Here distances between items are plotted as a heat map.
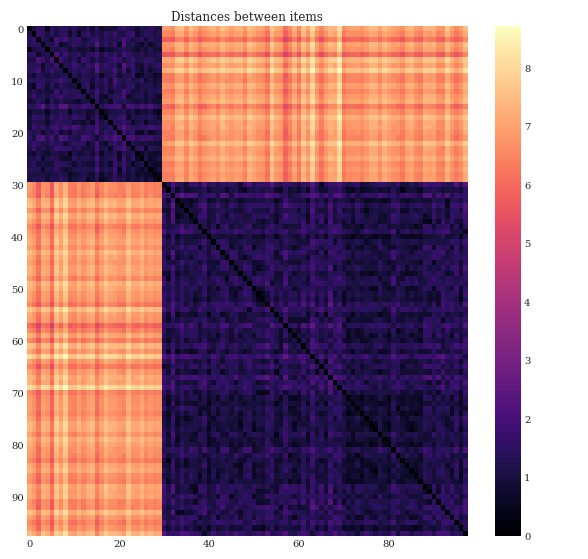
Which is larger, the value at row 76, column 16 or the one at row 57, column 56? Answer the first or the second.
the first
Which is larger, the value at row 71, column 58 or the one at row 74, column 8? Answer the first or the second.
the second
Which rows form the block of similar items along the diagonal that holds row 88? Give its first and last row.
30 to 97
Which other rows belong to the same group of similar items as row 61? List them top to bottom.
30, 31, 32, 33, 34, 35, 36, 37, 38, 39, 40, 41, 42, 43, 44, 45, 46, 47, 48, 49, 50, 51, 52, 53, 54, 55, 56, 57, 58, 59, 60, 62, 63, 64, 65, 66, 67, 68, 69, 70, 71, 72, 73, 74, 75, 76, 77, 78, 79, 80, 81, 82, 83, 84, 85, 86, 87, 88, 89, 90, 91, 92, 93, 94, 95, 96, 97
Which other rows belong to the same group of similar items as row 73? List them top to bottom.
30, 31, 32, 33, 34, 35, 36, 37, 38, 39, 40, 41, 42, 43, 44, 45, 46, 47, 48, 49, 50, 51, 52, 53, 54, 55, 56, 57, 58, 59, 60, 61, 62, 63, 64, 65, 66, 67, 68, 69, 70, 71, 72, 74, 75, 76, 77, 78, 79, 80, 81, 82, 83, 84, 85, 86, 87, 88, 89, 90, 91, 92, 93, 94, 95, 96, 97
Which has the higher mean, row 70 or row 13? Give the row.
13
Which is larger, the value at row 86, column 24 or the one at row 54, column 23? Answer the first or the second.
the second
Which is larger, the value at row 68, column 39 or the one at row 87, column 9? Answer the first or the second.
the second
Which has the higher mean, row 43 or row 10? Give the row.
10
